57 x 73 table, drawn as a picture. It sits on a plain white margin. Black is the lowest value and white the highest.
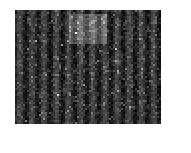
Upright stripes repeat 12 times across the table. No row or column stands out. In the top middle lies a patch that is higher than the rest. The ninth with the highest average is the top middle. On average the colour sits 20% of the way up the scale.
